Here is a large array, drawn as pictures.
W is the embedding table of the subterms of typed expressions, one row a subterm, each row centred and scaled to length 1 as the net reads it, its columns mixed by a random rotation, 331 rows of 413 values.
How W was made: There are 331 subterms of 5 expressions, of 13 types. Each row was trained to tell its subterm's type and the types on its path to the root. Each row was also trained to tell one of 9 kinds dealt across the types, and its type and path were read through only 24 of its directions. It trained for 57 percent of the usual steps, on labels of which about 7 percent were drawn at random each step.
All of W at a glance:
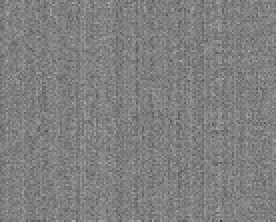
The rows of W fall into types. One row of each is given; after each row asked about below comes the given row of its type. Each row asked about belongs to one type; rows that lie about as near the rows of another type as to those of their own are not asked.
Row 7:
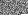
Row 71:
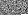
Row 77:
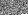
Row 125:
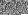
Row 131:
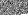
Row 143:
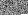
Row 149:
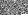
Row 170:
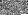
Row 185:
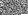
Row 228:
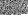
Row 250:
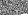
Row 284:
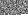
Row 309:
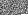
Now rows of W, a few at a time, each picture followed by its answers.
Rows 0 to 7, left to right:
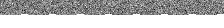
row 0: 228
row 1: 149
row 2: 131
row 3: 170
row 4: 284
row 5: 131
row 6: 143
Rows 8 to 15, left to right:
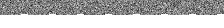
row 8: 71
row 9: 149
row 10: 125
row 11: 149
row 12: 143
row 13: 309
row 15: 125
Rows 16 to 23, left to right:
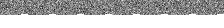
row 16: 7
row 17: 77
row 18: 284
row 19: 149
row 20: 131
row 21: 71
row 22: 250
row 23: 131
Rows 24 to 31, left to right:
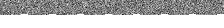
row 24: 71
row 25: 185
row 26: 228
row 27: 228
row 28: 131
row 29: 149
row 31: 228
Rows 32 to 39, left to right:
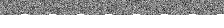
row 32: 170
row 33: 228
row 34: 250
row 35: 125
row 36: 309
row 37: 284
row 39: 143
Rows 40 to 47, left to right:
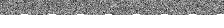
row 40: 71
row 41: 170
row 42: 77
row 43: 149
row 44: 250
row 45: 170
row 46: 143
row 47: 284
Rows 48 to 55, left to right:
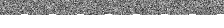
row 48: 309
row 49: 125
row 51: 284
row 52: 71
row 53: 143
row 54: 228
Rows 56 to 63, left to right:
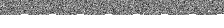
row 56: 250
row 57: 228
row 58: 185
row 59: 250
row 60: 250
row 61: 149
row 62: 71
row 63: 71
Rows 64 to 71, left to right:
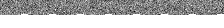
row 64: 149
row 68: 185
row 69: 131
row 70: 284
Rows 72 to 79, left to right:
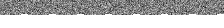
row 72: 7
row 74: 228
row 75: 125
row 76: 77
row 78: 185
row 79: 228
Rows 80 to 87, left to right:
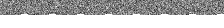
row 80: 77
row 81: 149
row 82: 228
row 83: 309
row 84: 149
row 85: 7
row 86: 149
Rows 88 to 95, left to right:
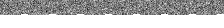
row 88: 309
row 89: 250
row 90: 284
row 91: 131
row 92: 7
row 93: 284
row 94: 7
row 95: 77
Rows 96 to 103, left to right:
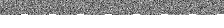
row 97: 149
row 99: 143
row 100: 149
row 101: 309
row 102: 228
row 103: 228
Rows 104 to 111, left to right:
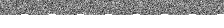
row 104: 284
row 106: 125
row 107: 77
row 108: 284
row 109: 185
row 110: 228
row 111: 309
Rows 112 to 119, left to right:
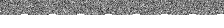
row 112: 250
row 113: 250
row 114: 149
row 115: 77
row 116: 170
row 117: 250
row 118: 170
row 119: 170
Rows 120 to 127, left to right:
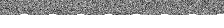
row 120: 250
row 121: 284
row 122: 228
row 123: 131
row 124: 71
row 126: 125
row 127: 185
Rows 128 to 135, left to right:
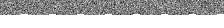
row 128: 284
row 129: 228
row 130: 125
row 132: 125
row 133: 125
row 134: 284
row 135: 143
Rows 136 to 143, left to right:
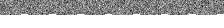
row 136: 309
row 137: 185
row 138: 228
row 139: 125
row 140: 185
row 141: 185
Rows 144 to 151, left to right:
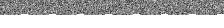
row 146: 250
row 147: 7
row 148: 77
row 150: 143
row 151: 125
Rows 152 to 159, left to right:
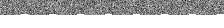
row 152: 131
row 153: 7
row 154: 125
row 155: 309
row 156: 149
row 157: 149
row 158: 309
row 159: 185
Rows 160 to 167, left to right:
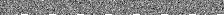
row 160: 149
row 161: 149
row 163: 125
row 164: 131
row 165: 77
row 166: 228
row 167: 71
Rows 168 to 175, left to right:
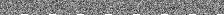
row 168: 71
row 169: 131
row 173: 284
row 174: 7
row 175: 77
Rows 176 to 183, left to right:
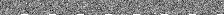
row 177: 228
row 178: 143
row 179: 143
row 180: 228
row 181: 284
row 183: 170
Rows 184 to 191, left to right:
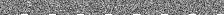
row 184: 185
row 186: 143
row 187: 77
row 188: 125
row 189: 309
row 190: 250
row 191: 250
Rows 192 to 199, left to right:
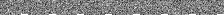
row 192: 149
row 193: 250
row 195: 7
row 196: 7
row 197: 7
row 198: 185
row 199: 185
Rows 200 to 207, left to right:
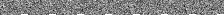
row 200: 125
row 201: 185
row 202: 149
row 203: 7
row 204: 131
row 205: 250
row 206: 131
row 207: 170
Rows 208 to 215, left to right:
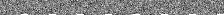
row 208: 250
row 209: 284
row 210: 170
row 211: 185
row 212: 71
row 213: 131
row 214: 309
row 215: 149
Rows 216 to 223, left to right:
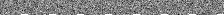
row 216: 309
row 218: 228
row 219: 143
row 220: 228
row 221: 170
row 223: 228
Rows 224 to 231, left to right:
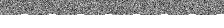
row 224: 309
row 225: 185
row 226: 143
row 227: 185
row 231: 131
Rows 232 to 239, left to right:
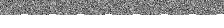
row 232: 185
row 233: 7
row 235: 149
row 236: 131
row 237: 309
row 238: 143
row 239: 131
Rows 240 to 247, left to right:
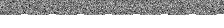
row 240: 228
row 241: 7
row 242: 7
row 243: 7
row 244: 228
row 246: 143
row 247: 71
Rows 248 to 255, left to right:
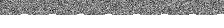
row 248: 250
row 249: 284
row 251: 309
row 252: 77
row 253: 149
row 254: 7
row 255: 250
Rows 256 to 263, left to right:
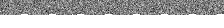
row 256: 250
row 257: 185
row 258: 284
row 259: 149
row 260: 170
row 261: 77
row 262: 250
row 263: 7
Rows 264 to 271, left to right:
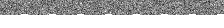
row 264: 143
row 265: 309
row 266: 309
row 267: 309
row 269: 284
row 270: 284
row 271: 7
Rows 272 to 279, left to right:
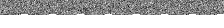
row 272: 185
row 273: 143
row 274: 250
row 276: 185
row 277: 77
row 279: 7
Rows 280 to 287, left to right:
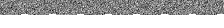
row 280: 7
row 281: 284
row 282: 228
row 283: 185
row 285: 185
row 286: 7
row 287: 125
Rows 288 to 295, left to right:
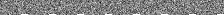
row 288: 7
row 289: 170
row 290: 309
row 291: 131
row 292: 284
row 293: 309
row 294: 125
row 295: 309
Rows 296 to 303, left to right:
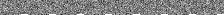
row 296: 71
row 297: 125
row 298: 284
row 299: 77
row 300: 185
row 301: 170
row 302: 125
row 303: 77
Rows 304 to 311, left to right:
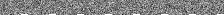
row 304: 131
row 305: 185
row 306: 125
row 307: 284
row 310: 77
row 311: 125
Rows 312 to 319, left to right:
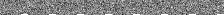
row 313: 131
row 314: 143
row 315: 149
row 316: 131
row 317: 309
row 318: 185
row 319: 125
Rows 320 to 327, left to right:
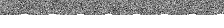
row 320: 71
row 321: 170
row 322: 170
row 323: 309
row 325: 149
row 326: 143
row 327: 309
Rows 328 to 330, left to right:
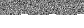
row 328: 149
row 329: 125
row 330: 125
